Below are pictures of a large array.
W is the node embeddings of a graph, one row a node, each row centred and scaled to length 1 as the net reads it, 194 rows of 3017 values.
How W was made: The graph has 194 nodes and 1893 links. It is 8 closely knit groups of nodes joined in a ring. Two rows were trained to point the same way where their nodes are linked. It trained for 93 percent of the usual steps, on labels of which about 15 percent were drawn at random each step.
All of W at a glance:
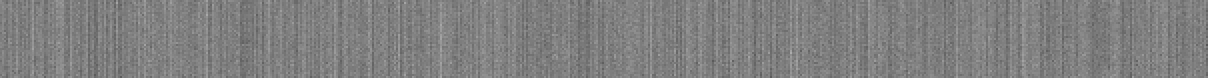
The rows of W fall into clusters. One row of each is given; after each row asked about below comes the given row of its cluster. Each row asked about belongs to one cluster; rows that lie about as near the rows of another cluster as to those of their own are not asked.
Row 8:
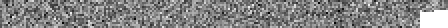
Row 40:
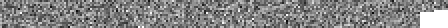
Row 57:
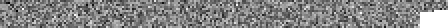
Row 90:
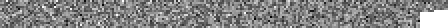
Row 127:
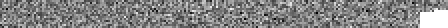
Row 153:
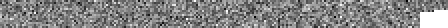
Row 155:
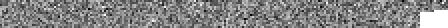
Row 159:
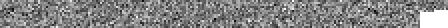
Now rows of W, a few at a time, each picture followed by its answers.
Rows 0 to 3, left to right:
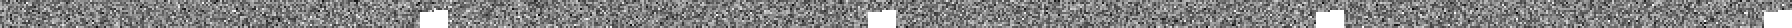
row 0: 57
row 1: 159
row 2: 127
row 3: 40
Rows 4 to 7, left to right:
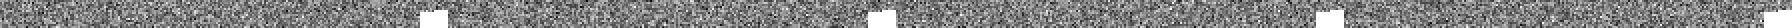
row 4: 40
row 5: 159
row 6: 40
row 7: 159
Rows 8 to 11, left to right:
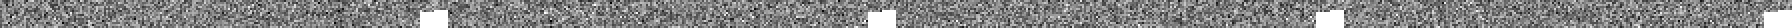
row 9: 159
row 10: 127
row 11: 159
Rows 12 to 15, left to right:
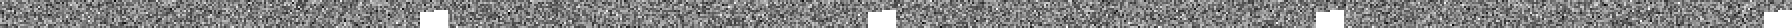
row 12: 40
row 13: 40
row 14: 155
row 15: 127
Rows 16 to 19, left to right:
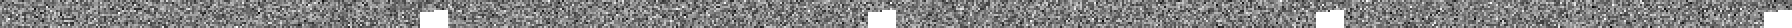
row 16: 153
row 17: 40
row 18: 153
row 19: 155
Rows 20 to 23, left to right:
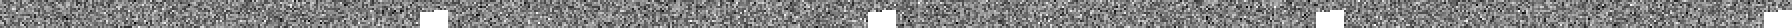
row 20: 8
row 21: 90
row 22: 40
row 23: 127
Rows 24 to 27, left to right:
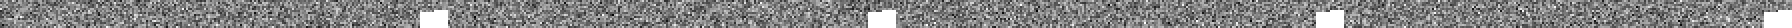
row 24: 159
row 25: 153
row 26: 127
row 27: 127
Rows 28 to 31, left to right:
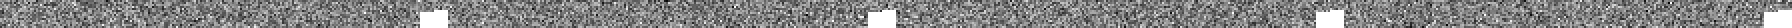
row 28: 159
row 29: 8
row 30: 40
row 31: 155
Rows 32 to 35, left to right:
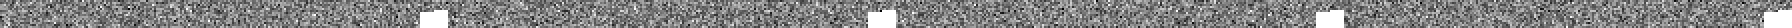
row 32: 57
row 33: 159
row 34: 40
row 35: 90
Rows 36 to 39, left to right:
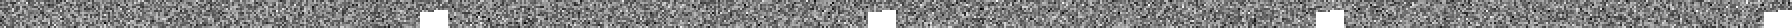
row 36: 90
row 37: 155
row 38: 8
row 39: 57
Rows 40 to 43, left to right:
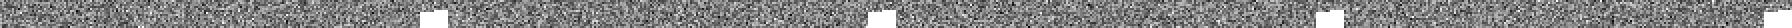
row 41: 57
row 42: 153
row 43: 8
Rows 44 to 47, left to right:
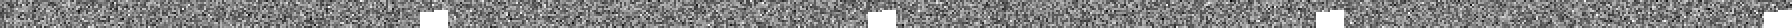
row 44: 159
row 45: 153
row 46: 40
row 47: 90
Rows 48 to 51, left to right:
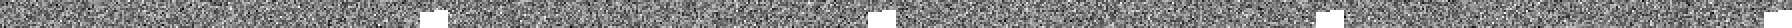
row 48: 155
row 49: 127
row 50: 90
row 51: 8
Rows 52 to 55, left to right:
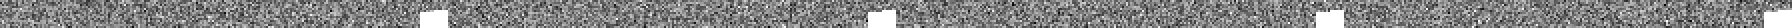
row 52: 159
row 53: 90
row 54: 40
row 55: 153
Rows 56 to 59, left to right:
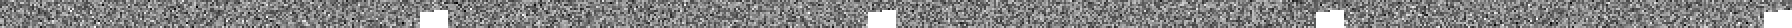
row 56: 155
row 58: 153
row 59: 155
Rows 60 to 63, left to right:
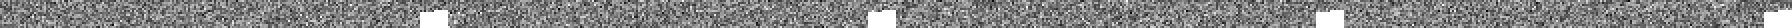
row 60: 127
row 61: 127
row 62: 159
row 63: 153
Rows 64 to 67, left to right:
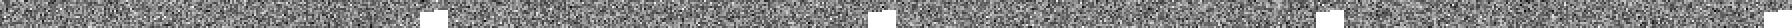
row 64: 8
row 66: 153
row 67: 159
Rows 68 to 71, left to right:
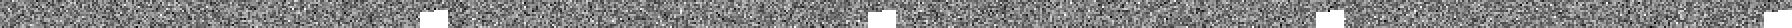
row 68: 90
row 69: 90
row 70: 40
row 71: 90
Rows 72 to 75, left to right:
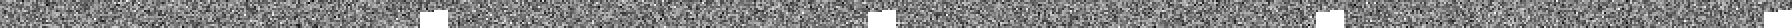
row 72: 153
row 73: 90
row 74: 127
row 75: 40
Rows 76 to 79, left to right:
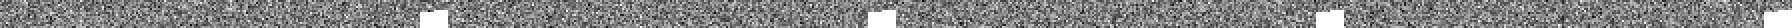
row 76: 90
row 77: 57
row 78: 153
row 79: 153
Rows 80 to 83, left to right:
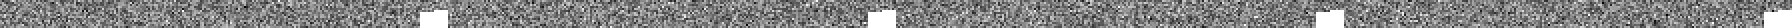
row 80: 8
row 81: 8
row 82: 90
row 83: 153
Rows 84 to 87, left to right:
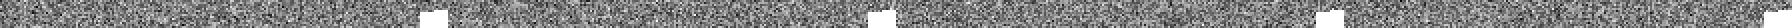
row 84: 90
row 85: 159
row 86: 127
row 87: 90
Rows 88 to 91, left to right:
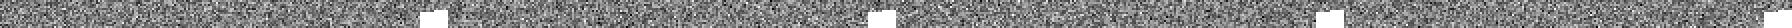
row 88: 127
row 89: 159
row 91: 8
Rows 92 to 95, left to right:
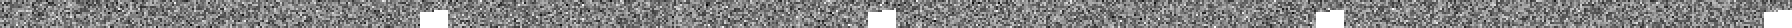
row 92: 159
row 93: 155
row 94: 90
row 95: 153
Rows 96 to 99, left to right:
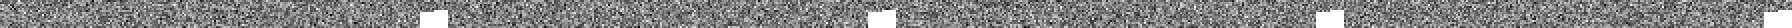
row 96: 57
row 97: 40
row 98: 159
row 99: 127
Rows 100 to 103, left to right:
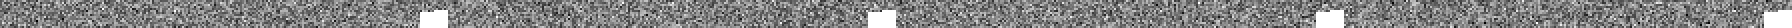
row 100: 127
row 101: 8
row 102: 90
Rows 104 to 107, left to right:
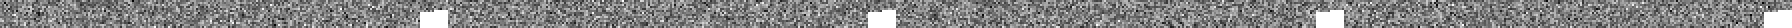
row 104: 159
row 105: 153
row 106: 159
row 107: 57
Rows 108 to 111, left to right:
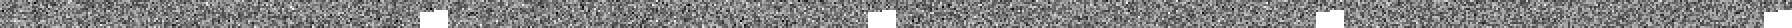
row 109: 159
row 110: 127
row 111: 155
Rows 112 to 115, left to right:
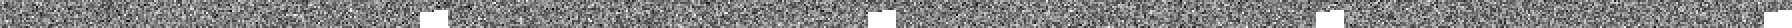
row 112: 40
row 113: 155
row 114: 90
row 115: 57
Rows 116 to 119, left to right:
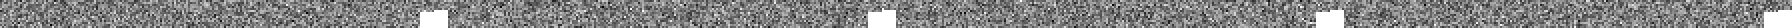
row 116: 127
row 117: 159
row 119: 159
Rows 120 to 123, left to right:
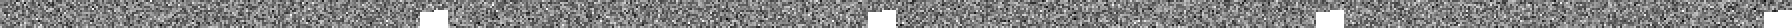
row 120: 90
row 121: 57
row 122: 127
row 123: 127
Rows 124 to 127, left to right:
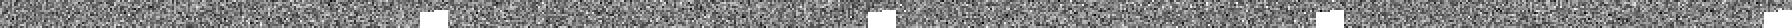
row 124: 127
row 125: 153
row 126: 8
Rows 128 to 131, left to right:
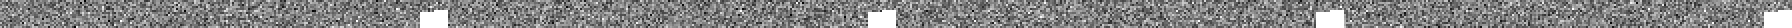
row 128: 90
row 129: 8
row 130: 153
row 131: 40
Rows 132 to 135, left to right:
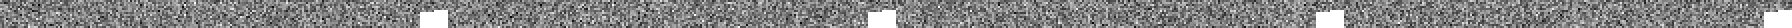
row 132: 57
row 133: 8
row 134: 57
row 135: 155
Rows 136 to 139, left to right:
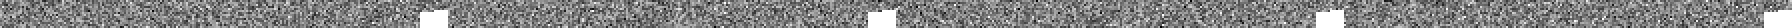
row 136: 90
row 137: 155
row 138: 155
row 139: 159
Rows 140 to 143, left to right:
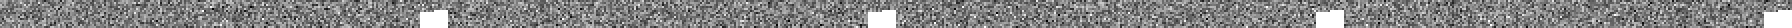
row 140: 159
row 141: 159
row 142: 127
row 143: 8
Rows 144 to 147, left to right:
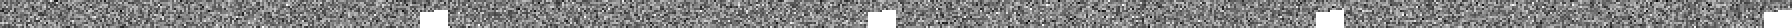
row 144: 127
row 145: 127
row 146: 8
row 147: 153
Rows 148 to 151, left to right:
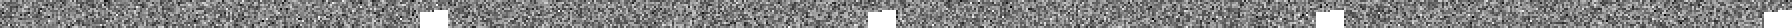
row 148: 159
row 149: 155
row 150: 8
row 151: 153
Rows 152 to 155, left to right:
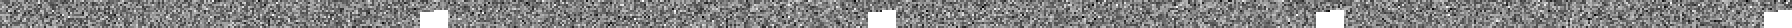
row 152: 8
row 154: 153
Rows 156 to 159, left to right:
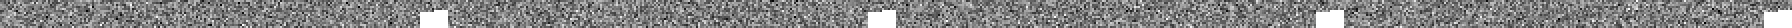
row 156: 57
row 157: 57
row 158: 159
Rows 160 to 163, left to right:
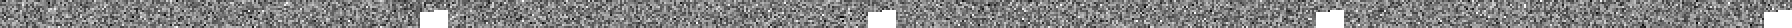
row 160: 153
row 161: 127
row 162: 8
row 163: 153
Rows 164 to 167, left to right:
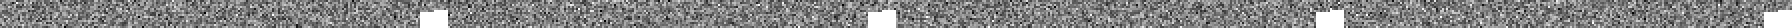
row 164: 153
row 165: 127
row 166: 40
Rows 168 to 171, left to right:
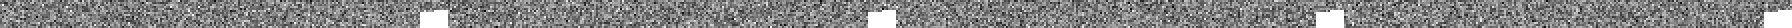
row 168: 57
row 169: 127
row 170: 8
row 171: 57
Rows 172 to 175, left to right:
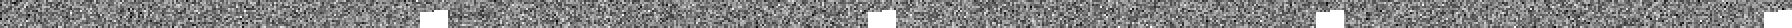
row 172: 127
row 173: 159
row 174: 159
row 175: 40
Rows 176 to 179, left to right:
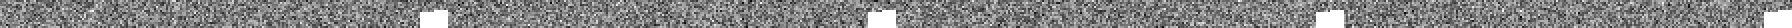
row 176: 153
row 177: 90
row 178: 57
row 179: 40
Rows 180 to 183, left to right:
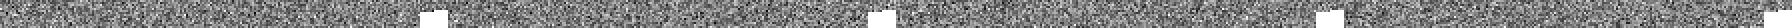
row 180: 57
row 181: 127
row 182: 40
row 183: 159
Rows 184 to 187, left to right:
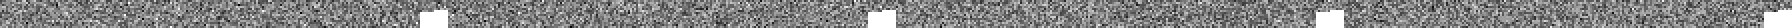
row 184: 153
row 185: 127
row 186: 8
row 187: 90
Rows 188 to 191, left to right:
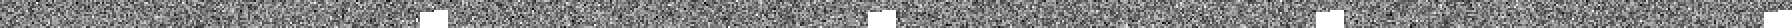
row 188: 90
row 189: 8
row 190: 159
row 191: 57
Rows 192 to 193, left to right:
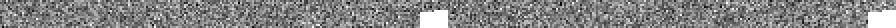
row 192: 57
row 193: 127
